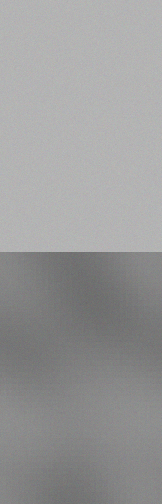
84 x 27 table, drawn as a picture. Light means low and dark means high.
The table splits into 2 rows of 1 panel. Panel 1,1: low, flat. Panel 2,1: middling, smooth, faint in contrast.
